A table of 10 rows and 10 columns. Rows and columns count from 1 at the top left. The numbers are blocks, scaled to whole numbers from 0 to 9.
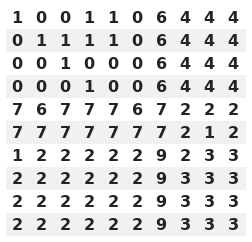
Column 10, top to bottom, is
4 4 4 4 2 2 3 3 3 3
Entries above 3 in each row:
4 4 4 4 7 7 1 1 1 1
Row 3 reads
0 0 1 0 0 0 6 4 4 4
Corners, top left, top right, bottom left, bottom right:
1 4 2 3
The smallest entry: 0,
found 15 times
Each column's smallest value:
0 0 0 0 0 0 6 2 1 2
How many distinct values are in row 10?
3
